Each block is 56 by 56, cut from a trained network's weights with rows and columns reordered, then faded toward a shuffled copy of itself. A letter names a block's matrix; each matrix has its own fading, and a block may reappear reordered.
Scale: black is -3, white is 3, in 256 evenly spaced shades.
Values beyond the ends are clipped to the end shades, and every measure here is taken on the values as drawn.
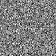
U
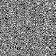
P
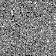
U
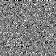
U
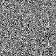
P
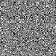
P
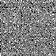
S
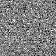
S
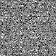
S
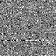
U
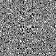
P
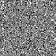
P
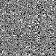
P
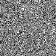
P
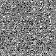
S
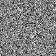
U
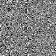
P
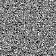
S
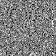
P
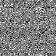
S
